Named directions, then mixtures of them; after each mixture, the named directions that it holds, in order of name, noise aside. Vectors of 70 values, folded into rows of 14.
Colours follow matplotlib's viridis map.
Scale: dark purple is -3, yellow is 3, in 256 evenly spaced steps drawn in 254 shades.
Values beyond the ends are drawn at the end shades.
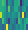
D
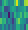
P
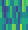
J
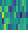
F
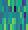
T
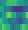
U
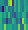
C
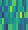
D, F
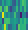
F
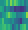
U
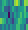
P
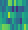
C, U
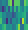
C, P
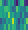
P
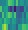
F, T, U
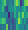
D, P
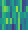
J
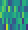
C, D, T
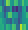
J, U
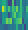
C, J, U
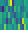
C
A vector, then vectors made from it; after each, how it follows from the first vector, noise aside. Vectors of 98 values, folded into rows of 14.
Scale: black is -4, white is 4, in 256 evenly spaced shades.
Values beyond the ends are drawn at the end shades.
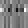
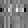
negated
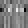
negated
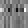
copied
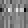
negated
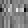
negated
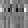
copied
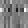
copied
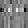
negated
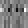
copied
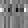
copied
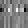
negated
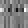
copied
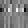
negated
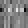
negated
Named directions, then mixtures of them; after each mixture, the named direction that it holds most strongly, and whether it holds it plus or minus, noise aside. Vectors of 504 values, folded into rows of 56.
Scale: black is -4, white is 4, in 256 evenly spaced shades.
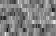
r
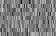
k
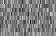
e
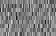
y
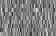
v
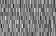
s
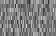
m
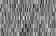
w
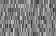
m, minus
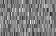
e, minus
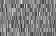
k, minus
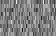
m, minus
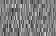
m, minus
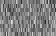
y, plus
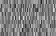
w, plus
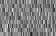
v, plus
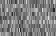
v, plus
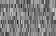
m, plus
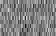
w, plus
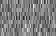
w, minus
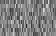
m, minus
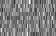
k, minus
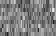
r, minus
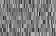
k, plus
